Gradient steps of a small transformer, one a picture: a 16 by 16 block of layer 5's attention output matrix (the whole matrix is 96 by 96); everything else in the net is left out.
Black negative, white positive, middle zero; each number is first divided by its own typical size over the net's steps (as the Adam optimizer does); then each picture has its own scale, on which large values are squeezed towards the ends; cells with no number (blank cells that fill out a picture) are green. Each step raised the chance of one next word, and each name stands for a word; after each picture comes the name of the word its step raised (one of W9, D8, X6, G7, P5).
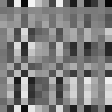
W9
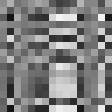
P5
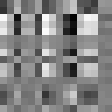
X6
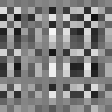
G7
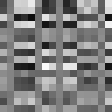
X6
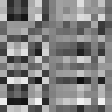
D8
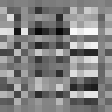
G7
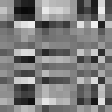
D8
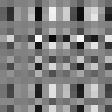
P5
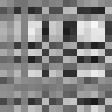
X6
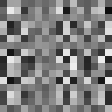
D8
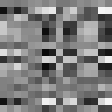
X6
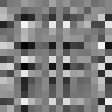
P5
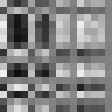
G7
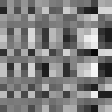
G7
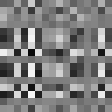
G7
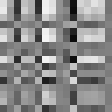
D8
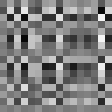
X6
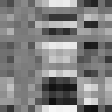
W9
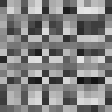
D8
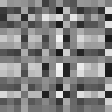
G7
